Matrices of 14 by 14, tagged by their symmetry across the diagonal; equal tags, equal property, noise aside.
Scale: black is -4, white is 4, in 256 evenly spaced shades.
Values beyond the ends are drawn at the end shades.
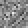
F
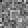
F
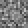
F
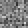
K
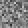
K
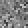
K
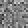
K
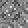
F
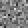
K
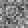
F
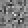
F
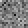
F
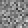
F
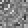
F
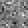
K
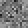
F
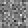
K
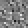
K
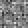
K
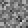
F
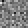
K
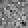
F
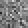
K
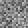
F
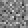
K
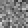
K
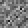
F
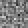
K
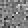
K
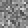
F
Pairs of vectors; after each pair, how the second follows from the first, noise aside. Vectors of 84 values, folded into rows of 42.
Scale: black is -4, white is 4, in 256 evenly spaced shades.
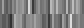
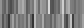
shuffled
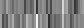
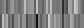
negated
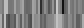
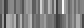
negated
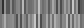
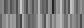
shuffled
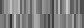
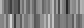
negated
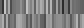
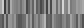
negated
